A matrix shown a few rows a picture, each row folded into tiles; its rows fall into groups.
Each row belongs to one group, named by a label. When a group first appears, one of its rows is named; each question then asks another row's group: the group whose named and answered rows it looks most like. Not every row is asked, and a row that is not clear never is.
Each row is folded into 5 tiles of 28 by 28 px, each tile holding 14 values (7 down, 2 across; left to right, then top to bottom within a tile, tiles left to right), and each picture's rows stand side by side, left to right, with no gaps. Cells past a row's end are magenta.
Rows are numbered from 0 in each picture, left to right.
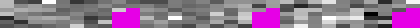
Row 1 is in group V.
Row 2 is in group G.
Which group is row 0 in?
G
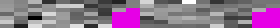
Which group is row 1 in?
G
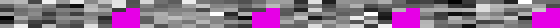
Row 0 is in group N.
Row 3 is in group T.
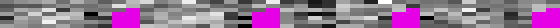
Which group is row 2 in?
T
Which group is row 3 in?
G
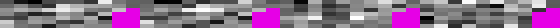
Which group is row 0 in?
T
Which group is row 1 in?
T
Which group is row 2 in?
V
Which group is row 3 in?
N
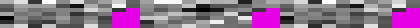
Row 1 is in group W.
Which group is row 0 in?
N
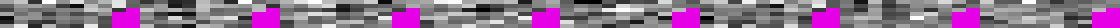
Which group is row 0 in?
N
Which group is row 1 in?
T
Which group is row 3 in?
W
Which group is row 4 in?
T
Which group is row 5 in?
N
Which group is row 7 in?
G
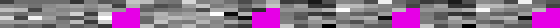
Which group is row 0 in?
V
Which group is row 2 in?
T
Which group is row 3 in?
T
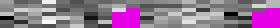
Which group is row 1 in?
G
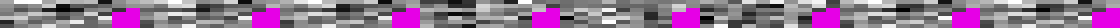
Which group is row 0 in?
W
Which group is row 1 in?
W
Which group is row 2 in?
W
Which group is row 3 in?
T
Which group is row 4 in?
G
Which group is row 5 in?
N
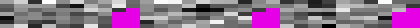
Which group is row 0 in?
N
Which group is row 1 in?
W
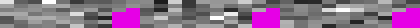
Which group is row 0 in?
G
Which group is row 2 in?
T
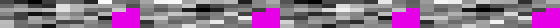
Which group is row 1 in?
W
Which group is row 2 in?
T
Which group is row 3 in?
W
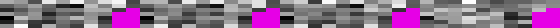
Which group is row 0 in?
N
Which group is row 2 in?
N
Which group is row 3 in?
G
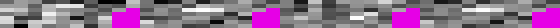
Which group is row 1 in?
T
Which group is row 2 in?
V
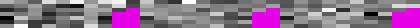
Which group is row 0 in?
N
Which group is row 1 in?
G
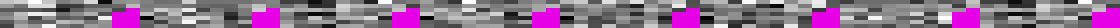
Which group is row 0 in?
W
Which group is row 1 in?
G
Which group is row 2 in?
T
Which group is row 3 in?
G
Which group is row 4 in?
N
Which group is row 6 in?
V
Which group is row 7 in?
T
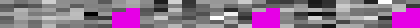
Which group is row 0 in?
G
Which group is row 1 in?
V
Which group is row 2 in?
T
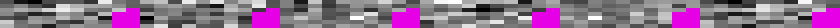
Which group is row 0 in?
T
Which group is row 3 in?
W
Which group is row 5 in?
T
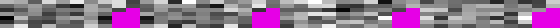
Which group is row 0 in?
N
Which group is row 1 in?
N
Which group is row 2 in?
W
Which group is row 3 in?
V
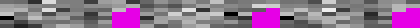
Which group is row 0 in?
G
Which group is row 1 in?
G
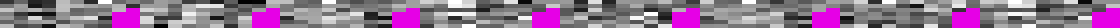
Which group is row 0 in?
T
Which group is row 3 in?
W
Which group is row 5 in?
G
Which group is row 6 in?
N
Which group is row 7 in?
W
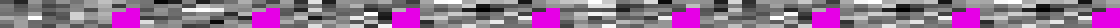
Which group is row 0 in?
V
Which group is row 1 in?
T
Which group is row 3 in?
W
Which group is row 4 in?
W
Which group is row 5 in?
V
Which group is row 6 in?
W
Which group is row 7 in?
W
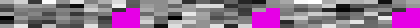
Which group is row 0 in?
N
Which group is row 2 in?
W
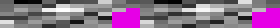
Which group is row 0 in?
T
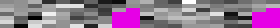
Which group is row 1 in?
G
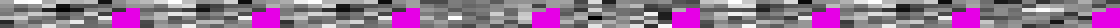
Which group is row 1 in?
W
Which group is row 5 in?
W
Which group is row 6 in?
W
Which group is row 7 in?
T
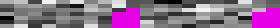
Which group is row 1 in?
T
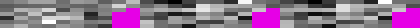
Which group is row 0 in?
G
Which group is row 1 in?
T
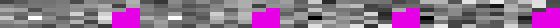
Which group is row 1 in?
V
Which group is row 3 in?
N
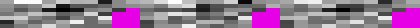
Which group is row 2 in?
W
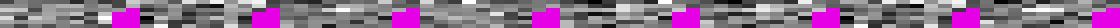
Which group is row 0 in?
V
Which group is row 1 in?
N
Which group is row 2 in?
T
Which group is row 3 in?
G
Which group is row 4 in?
T
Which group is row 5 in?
T
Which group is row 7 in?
T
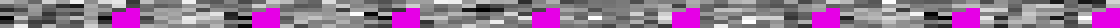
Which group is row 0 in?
N
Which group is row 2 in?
G
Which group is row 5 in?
G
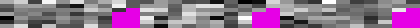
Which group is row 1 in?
V
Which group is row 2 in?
G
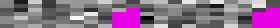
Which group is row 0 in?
V
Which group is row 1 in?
N
